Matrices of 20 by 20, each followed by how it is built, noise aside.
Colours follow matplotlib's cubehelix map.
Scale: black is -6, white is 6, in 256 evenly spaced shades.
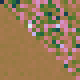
upper triangular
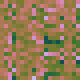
low rank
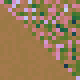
upper triangular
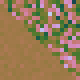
upper triangular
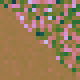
upper triangular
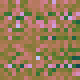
low rank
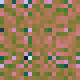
low rank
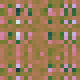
low rank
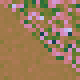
upper triangular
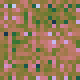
low rank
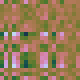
low rank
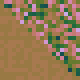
upper triangular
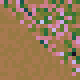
upper triangular
